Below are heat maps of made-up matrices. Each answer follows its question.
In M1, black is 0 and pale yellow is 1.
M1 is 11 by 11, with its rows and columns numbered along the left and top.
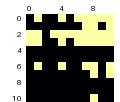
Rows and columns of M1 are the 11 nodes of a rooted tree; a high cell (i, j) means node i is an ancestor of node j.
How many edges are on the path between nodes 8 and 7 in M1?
2
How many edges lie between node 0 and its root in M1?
2
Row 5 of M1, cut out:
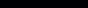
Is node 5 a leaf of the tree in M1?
yes
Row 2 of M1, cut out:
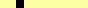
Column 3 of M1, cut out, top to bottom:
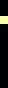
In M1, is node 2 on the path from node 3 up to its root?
yes
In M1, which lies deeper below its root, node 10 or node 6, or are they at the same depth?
node 10
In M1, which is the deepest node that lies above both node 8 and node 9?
0
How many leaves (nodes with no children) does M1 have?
4
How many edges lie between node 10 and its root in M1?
6
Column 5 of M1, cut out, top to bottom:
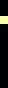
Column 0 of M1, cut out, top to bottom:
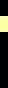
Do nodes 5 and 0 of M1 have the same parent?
no
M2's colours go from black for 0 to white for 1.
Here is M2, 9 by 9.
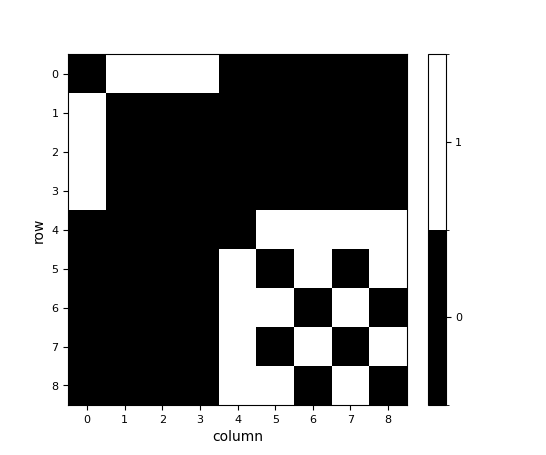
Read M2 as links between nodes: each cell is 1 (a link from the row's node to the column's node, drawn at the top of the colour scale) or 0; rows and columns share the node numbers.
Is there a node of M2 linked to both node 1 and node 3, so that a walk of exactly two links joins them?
yes
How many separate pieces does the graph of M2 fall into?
2
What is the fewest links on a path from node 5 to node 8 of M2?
1
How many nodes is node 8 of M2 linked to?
3
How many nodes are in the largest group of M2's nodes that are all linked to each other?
3
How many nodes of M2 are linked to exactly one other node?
3
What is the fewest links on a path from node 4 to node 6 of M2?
1
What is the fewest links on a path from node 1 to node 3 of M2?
2
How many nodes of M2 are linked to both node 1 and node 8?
0
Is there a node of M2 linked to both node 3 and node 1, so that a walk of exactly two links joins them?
yes
